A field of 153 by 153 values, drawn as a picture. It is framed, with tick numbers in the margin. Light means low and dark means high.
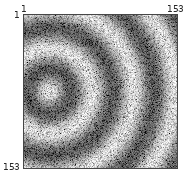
The ninth with the highest average is the middle left. Concentric rings centre on the middle left. On average the colour sits 40% of the way up the scale.
